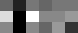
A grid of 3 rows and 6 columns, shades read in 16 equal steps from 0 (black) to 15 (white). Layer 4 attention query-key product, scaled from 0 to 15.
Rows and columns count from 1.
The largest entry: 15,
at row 2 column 3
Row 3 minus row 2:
-5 0 -7 -2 1 -6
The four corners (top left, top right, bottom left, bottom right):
6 7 8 3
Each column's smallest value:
6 0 7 6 7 3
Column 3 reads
7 15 8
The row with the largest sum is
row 2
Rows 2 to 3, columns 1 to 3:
13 0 15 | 8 0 8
